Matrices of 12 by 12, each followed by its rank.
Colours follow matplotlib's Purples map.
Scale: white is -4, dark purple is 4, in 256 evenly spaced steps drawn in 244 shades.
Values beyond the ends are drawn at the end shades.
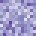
full rank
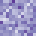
full rank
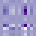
one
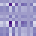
one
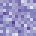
full rank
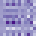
two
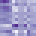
two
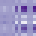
one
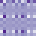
one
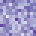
full rank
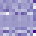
two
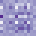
two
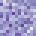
full rank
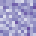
full rank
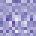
two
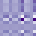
one
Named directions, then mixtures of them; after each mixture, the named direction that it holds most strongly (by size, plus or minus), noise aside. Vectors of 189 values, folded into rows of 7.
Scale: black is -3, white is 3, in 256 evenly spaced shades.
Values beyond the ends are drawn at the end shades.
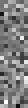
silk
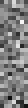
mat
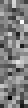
mat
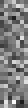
silk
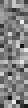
mat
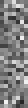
silk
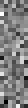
silk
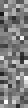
silk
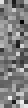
mat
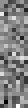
silk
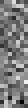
mat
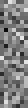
silk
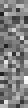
silk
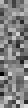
mat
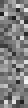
silk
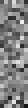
mat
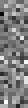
silk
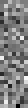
silk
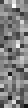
mat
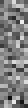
mat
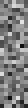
mat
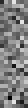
mat
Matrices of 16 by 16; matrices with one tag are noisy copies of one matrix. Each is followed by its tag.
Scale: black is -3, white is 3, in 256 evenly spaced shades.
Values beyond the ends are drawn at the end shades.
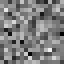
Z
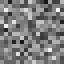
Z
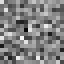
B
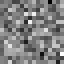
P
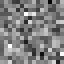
P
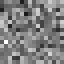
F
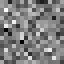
Z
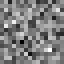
Z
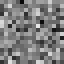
F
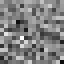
B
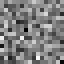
B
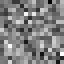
P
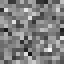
Z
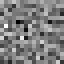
B
